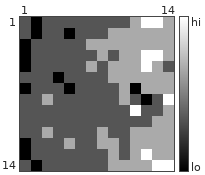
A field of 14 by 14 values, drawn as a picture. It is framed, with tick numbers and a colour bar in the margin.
In the middle right lies a patch that is rougher than the rest. There is an overall slope up to the right. The top left is the ninth with the lowest average. Values change most from cell to cell in the middle right.
